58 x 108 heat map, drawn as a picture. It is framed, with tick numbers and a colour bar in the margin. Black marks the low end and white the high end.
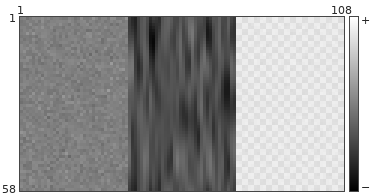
It is made of 1 by 3 panels. Panel 1,1: middling, fine-grained, faint in contrast. Panel 1,2: low, streaked downward. Panel 1,3: very high, checkered, faint in contrast.
